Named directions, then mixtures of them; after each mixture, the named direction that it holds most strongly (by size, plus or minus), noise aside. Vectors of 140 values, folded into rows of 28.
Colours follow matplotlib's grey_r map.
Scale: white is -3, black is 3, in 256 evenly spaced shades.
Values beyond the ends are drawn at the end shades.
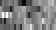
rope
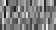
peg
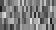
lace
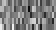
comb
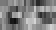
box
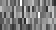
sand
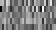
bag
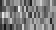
lace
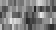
box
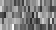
lace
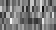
bag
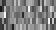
comb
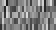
peg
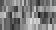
box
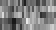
box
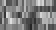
box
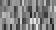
lace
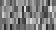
lace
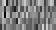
peg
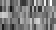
bag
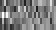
lace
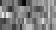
rope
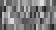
lace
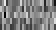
peg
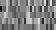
bag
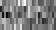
rope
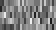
lace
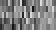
sand
